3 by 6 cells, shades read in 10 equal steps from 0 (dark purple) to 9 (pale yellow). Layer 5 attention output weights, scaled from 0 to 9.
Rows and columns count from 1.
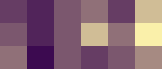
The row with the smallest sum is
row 3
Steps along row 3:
down up down up up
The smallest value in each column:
2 0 3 2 2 5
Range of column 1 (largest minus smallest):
2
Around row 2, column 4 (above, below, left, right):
4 2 3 4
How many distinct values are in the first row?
5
